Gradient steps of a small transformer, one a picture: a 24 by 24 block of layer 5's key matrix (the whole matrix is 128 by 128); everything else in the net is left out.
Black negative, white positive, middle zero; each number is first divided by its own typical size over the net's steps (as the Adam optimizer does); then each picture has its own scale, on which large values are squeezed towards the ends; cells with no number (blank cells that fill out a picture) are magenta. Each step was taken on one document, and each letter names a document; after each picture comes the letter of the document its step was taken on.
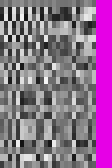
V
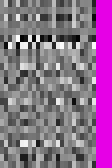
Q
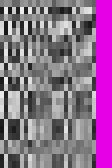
V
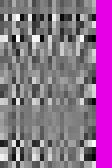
Q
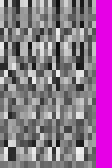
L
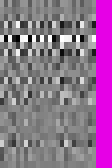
Q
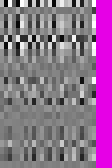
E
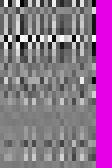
E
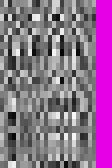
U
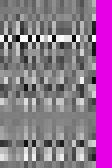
E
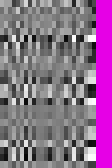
E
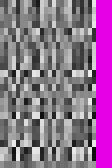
L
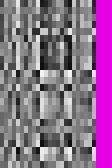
L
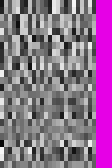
L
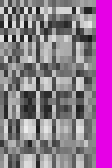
V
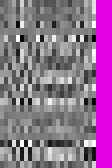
Q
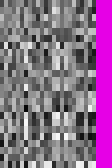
U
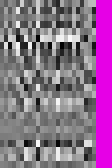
Q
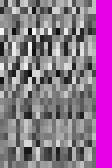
L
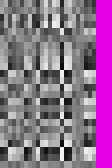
L
